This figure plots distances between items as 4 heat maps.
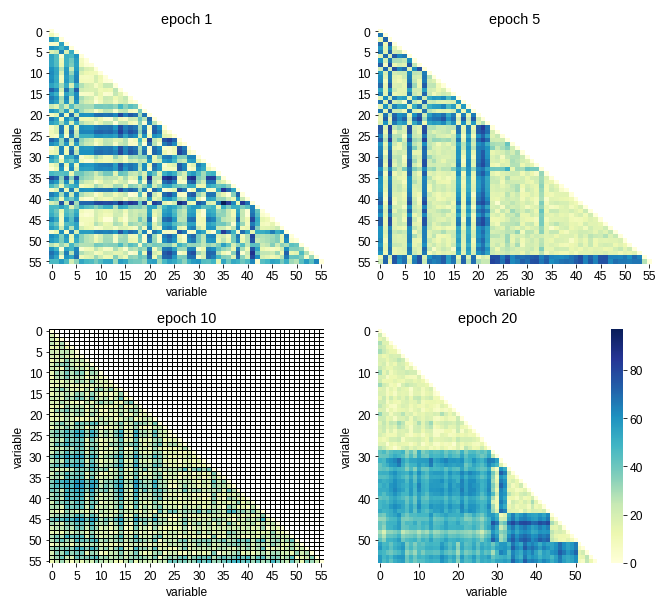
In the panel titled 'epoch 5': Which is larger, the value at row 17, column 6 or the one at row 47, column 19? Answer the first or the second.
the first
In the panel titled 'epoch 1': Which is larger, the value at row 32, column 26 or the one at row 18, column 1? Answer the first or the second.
the first
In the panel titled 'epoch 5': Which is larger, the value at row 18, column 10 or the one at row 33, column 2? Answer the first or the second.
the second
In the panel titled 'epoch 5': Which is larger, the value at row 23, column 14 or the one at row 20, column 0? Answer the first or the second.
the first
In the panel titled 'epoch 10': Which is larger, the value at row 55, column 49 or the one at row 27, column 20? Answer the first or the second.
the first
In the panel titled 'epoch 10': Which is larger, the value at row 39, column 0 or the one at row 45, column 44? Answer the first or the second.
the first
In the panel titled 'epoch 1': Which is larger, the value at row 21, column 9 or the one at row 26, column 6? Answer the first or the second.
the second
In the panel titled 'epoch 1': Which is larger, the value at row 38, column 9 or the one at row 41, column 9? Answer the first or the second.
the second
